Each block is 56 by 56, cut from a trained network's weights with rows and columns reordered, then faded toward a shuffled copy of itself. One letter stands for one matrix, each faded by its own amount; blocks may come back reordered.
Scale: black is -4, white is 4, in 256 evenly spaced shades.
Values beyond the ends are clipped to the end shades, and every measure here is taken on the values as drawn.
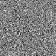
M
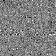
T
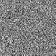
M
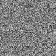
M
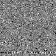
T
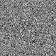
T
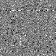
T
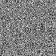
M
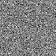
T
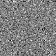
T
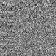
M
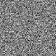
M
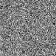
M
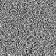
M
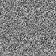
M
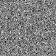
T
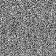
M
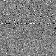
T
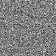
T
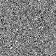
T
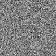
M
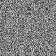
M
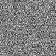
M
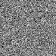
T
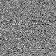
T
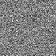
M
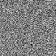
M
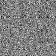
T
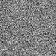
M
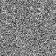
M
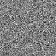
M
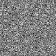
M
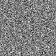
M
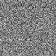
M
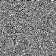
T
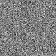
M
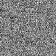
M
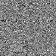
T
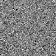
T
